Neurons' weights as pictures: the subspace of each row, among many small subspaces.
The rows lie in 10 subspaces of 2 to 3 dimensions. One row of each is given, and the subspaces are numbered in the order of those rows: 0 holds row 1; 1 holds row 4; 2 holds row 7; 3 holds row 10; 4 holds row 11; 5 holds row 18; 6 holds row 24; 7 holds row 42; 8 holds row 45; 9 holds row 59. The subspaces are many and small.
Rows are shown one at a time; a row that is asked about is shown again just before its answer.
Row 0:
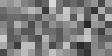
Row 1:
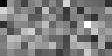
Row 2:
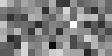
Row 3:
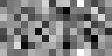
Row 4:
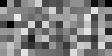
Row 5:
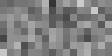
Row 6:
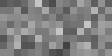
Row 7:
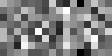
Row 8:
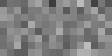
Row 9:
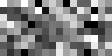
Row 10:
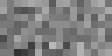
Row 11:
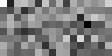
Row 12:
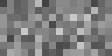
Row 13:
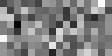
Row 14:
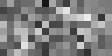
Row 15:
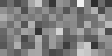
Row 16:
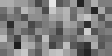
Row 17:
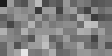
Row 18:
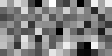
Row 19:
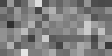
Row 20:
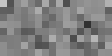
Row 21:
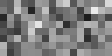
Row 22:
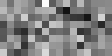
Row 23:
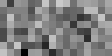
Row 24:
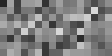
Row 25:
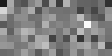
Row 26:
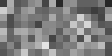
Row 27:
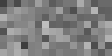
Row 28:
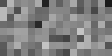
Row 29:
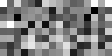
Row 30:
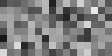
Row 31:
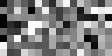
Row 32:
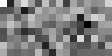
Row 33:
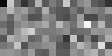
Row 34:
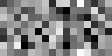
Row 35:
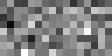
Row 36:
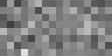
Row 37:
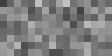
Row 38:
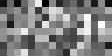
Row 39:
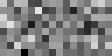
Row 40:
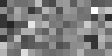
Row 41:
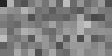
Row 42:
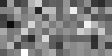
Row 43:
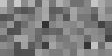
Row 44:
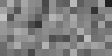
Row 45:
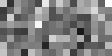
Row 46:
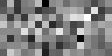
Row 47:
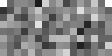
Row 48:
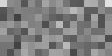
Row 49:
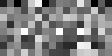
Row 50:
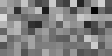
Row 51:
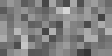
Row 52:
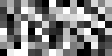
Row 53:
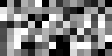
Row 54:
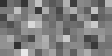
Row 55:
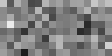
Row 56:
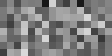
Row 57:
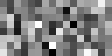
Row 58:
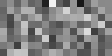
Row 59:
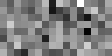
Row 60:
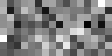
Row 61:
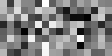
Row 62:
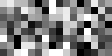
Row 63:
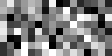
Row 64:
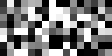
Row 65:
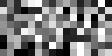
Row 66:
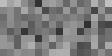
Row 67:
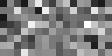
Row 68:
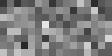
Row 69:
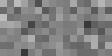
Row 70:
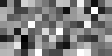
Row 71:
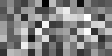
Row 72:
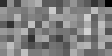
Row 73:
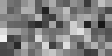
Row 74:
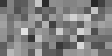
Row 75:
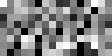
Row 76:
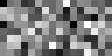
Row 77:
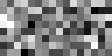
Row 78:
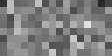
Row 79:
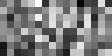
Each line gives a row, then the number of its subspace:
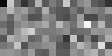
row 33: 4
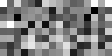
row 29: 1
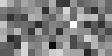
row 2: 0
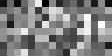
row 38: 9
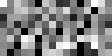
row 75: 2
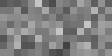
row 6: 9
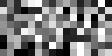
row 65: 3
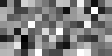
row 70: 6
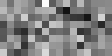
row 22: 6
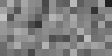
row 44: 8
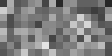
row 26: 0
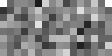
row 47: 8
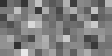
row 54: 8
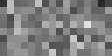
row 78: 4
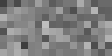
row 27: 3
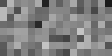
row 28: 8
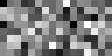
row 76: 0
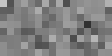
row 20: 0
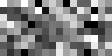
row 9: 8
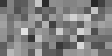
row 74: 2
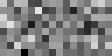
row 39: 7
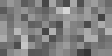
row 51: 6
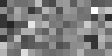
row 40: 1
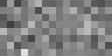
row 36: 7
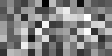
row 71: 2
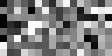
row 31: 1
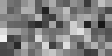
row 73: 4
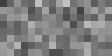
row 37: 8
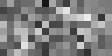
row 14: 6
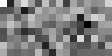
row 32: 4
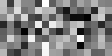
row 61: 6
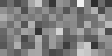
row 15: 5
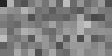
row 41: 4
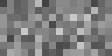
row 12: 2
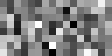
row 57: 4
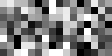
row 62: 9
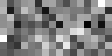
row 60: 4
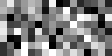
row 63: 0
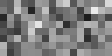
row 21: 1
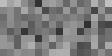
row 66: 9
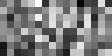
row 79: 3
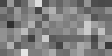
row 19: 7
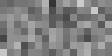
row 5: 3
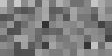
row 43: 3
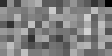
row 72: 1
